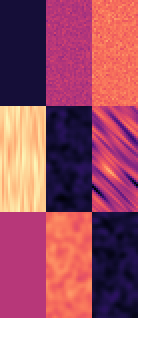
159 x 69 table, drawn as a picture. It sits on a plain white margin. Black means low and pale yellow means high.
It is made of 3 by 3 panels. Panel 1,1: very low, flat. Panel 1,2: middling, fine-grained, faint in contrast. Panel 1,3: high, fine-grained, faint in contrast. Panel 2,1: very high, streaked downward, faint in contrast. Panel 2,2: very low, blotchy, faint in contrast. Panel 2,3: middling, slanting down to the right, strong in contrast. Panel 3,1: middling, flat. Panel 3,2: high, blotchy, faint in contrast. Panel 3,3: very low, blotchy, faint in contrast.
